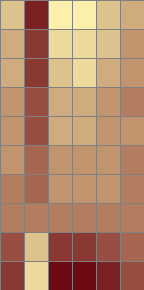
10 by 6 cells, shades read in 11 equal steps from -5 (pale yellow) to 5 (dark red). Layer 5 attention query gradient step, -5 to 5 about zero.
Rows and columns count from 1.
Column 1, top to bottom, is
-3 -2 -2 -1 -1 -1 0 0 2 3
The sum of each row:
-14 -11 -9 -4 -5 -3 -2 0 8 15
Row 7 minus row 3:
2 -2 2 3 1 1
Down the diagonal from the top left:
-3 3 -3 -2 -1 0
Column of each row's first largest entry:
2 2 2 2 2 2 2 1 3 3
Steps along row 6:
up down same same up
